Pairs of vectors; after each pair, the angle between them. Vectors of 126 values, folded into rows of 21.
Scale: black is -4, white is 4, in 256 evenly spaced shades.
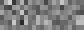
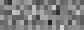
partly opposed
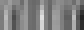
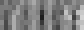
nearly opposite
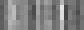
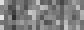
partly opposed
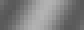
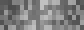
partly aligned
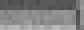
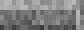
nearly opposite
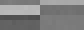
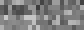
partly opposed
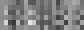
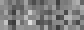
nearly parallel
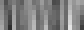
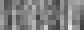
nearly parallel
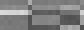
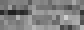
nearly opposite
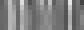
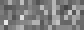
orthogonal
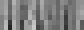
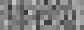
partly aligned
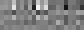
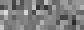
partly opposed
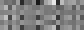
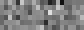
partly opposed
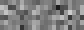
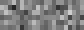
nearly parallel
